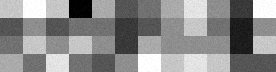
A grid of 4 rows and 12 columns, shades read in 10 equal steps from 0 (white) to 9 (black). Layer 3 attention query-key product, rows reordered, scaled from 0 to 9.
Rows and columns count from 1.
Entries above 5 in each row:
3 5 2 3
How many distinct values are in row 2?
6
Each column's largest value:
6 5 6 9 6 7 6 4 4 5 8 6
